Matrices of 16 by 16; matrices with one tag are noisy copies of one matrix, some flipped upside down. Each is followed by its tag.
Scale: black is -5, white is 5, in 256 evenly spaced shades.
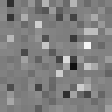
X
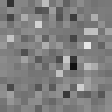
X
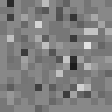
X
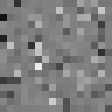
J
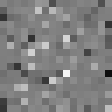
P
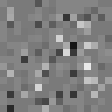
X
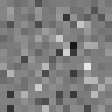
X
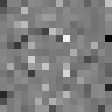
P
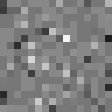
P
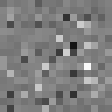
X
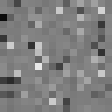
J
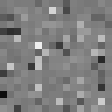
J
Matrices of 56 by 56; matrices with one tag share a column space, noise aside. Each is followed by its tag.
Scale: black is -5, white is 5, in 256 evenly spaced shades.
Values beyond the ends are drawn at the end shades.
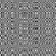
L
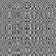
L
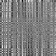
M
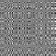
L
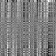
M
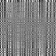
M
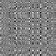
L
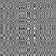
L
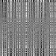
M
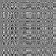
L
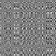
L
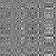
L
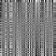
M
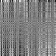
M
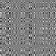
L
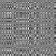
L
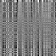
M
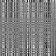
M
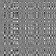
L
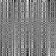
M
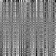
M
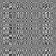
L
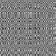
L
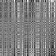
M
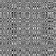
L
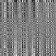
M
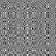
L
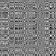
L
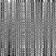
M
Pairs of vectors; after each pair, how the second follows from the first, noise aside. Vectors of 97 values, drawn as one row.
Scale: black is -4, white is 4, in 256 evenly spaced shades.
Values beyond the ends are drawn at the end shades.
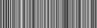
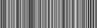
reversed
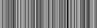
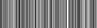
negated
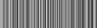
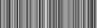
sign-scrambled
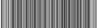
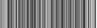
reversed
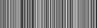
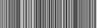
negated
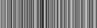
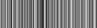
copied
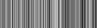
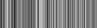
reversed
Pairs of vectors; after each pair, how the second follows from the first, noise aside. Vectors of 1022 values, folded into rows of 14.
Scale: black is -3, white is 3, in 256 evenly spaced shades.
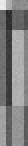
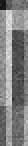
negated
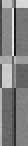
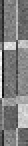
wrapped around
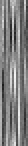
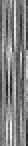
wrapped around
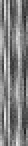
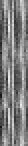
wrapped around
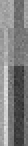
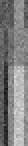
negated
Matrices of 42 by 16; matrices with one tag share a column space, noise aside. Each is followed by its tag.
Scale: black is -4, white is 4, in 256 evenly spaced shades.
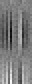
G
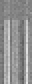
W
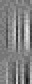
G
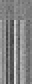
W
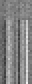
W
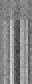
W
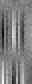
G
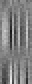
G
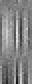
G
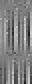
G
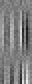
G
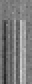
W
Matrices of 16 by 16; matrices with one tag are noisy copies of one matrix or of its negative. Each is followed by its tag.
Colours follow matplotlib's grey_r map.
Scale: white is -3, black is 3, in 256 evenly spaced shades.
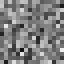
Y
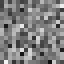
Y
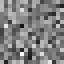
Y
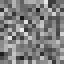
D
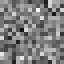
D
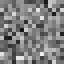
D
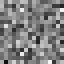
Y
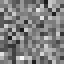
D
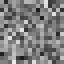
D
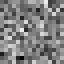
D
